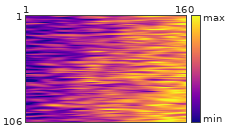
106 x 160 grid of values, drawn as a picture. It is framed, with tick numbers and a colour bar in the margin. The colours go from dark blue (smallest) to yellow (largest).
Streaks run across, left to right. The ninth with the highest average is the bottom right. Values rise toward the right.
